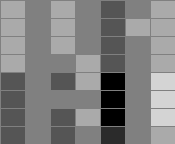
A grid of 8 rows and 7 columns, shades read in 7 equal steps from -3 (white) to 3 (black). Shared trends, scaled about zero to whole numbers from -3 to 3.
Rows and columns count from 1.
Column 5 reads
1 1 1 1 3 3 3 2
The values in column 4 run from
-1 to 0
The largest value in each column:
1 0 1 0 3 0 -1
